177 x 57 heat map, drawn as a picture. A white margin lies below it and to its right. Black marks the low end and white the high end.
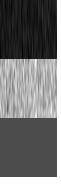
It is made of 3 by 1 panels. Panel 1,1: very low, streaked downward, faint in contrast. Panel 2,1: high, streaked downward. Panel 3,1: low, flat.
